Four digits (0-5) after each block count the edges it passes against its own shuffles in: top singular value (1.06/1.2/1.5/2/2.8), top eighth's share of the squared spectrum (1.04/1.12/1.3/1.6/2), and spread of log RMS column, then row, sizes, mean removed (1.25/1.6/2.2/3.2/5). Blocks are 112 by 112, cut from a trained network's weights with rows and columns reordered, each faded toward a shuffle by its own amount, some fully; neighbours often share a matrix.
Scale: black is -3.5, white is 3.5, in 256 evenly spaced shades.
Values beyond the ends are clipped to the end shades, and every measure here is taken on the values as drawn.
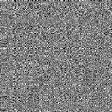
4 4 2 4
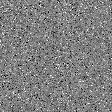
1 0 0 0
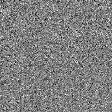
2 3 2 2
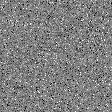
0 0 0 0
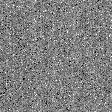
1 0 0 0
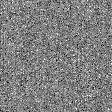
1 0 0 0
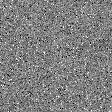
0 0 0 0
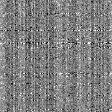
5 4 1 4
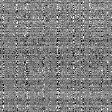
4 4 4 1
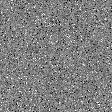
0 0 0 0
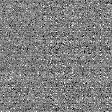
3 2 2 0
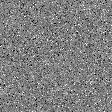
0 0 0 0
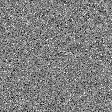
0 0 0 0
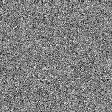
2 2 0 1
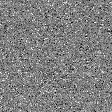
1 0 0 0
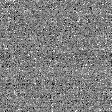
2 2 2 0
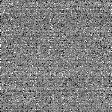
3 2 2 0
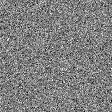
1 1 0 0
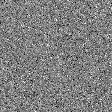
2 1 0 0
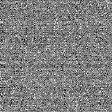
3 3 3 0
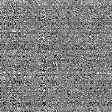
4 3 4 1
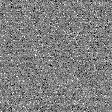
2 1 1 0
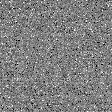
1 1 1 0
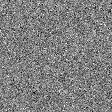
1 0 0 0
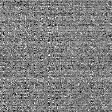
4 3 3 1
